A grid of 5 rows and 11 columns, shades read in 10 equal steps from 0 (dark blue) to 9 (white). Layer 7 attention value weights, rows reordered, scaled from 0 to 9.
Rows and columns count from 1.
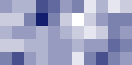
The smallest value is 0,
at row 2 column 4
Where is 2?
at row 1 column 4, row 5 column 2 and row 5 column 9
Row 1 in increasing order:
2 3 4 5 5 6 6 6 7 8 8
